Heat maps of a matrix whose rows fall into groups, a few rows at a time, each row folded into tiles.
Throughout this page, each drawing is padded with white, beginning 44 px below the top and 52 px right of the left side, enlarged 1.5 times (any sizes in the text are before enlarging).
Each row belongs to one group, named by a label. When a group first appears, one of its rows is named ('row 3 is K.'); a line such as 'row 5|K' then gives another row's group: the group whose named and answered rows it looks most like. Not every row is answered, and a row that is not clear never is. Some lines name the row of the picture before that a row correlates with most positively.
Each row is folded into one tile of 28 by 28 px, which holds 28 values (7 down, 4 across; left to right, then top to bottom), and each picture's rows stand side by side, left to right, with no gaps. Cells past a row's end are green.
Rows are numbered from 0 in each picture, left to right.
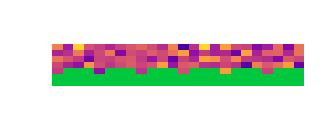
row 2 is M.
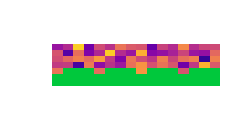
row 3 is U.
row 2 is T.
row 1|U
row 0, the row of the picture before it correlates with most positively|3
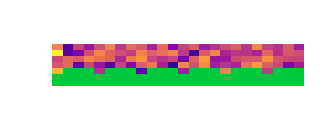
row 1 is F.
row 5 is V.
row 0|T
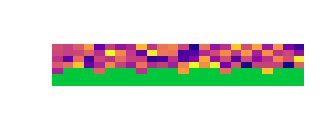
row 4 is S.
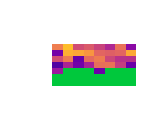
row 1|V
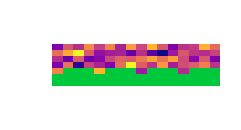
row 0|S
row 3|M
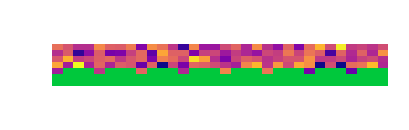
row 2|S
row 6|F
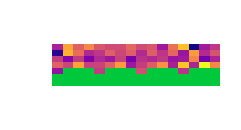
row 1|M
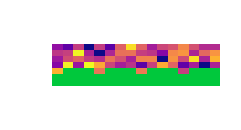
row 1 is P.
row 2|U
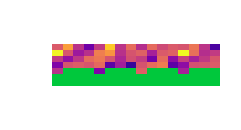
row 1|F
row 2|M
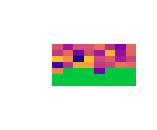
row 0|U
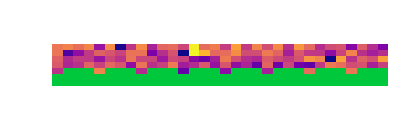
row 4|F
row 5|F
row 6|U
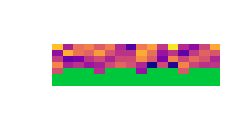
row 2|F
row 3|P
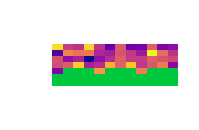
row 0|M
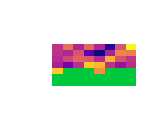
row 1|P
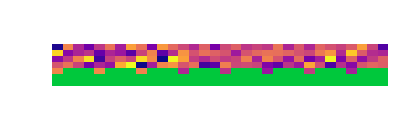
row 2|U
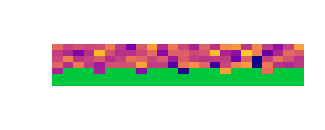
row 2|F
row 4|M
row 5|P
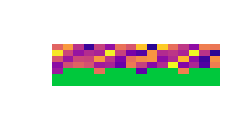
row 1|U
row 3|U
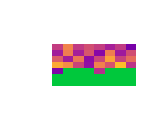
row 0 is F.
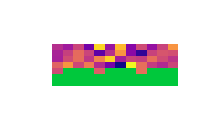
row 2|P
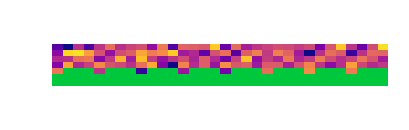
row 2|V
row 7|P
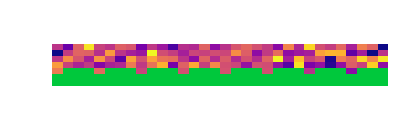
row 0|P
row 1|U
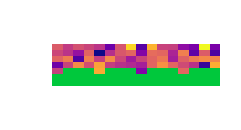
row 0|U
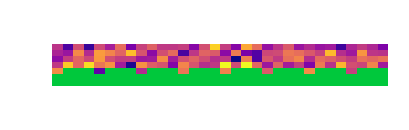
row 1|V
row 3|P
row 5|S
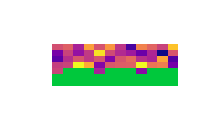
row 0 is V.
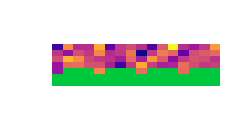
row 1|T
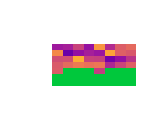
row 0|T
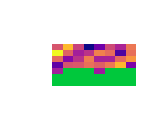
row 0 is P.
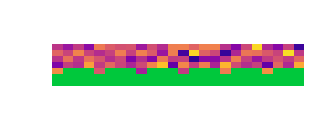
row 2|M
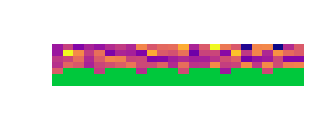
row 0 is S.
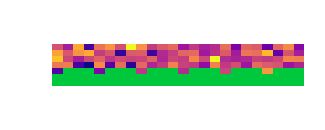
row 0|V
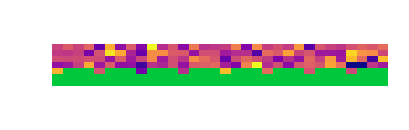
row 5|S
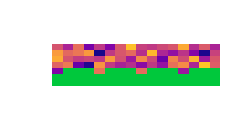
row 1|P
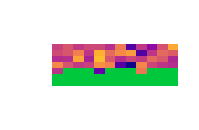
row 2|P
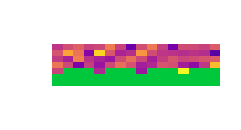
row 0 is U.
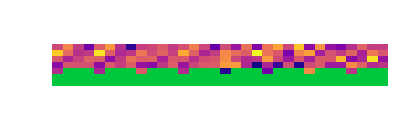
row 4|V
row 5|F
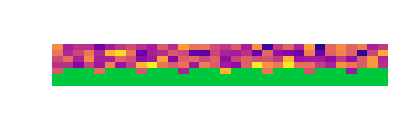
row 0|T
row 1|S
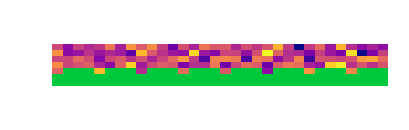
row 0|T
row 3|U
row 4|U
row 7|T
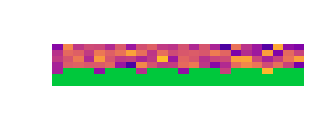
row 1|V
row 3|V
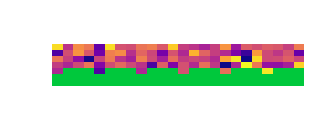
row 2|F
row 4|U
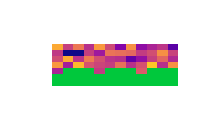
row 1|M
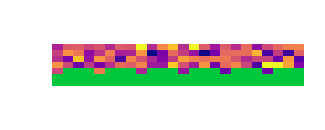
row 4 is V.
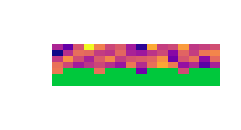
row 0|P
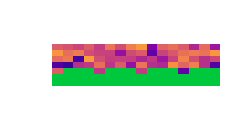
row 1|F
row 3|V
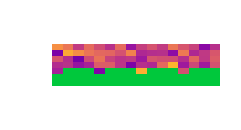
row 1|V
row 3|T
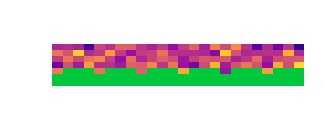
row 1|U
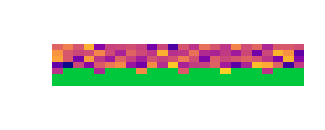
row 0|F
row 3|U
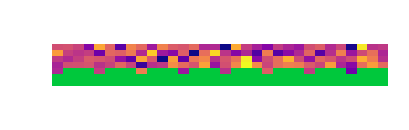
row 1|M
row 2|U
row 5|T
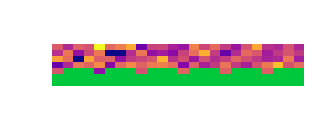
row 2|T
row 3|S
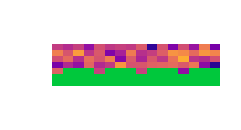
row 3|V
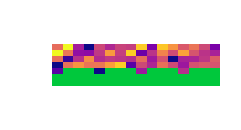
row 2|M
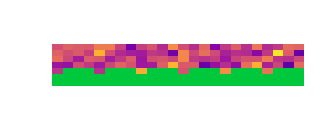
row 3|V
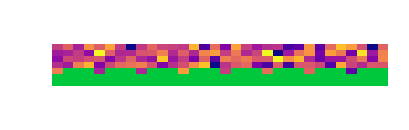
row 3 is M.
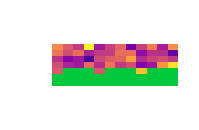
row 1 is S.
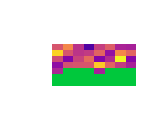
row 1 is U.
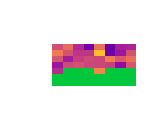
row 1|T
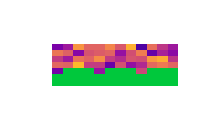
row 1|F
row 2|T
